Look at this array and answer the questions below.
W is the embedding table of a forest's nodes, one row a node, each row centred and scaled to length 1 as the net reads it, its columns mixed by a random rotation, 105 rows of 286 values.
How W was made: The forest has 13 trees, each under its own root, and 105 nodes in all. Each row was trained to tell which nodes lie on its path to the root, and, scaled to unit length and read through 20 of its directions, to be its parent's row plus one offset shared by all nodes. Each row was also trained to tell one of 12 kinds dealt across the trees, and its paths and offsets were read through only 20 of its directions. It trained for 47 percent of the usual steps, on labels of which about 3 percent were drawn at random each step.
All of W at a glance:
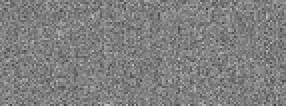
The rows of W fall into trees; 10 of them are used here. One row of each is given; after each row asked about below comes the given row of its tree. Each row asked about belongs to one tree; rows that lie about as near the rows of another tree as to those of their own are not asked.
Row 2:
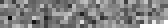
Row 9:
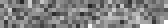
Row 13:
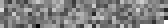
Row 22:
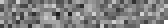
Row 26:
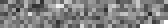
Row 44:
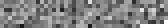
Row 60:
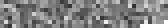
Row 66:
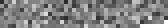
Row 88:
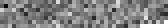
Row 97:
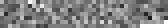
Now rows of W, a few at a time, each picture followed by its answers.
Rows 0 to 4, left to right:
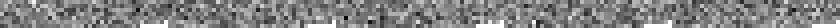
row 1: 66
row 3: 13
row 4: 9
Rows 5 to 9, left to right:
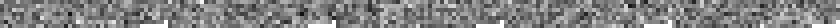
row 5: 97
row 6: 60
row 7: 22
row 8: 2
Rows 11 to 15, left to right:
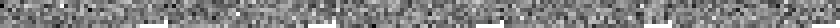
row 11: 26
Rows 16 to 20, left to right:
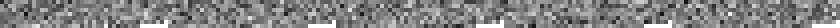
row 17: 9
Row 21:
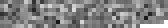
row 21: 2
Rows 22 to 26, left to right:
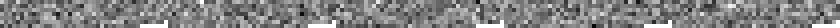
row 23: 60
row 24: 44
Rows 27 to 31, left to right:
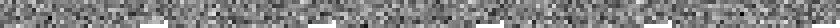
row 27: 2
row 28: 66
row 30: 66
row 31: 97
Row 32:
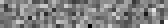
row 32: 97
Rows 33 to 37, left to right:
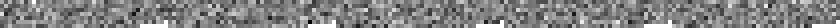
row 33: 44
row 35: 22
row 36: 97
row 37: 26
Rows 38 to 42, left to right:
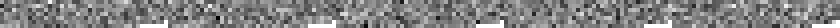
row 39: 2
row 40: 60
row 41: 22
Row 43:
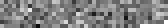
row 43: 97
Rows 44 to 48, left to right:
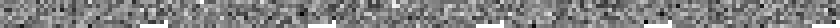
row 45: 60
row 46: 26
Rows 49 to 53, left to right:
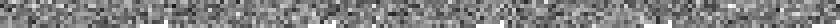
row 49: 44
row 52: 9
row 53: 26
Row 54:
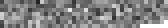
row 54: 26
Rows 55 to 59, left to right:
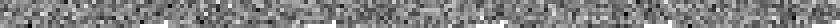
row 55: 97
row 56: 13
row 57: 88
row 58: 22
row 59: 13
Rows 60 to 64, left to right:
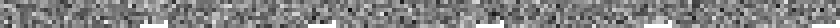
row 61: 44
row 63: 2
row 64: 9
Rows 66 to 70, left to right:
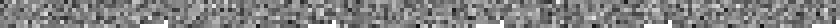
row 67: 44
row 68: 9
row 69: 60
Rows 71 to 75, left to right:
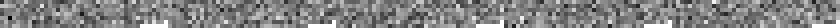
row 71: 2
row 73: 2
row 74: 60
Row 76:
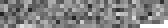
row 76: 66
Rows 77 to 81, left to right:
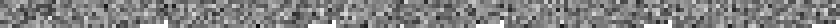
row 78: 97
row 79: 60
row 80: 44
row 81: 44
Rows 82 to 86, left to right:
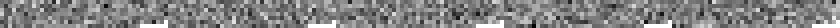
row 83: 22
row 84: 2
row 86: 66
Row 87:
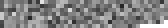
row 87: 26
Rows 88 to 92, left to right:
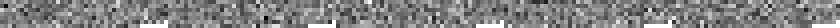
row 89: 66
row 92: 26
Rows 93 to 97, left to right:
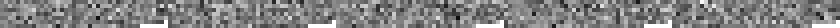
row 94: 22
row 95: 13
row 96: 22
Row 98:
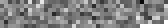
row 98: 97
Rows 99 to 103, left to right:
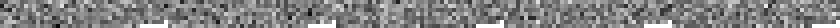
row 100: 2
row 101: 22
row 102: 26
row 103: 26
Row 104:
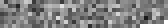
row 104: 97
